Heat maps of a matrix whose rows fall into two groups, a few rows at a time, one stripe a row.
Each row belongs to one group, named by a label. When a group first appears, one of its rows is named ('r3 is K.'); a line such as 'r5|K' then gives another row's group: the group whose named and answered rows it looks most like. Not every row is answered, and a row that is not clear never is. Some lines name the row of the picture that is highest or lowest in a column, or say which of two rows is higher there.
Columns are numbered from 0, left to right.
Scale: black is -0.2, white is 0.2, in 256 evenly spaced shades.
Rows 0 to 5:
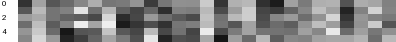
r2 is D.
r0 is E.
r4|D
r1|E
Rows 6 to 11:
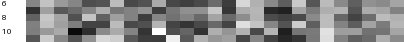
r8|E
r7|E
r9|D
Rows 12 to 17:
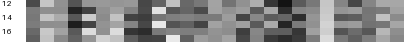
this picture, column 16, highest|12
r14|E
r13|D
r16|E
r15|D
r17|E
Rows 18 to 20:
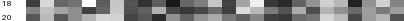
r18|E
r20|E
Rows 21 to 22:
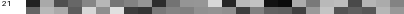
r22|E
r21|E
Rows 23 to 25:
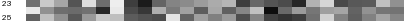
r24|D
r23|E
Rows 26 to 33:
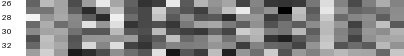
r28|D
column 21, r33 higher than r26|No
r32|E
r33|D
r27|D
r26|E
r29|E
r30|D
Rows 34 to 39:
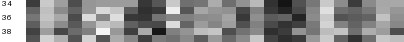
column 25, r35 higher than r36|No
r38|E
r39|E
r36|E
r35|E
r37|E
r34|E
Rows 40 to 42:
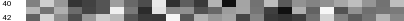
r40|D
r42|E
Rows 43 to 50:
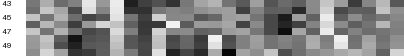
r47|D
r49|D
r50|D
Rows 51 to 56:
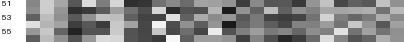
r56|E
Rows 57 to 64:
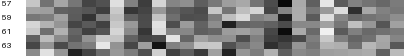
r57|D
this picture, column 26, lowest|63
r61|D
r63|E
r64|D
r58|D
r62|E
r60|D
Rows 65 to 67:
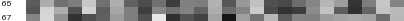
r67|D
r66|E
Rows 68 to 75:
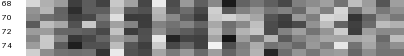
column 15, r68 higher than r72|No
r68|D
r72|D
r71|E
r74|D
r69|D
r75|D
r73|D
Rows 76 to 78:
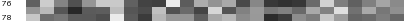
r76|E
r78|D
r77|D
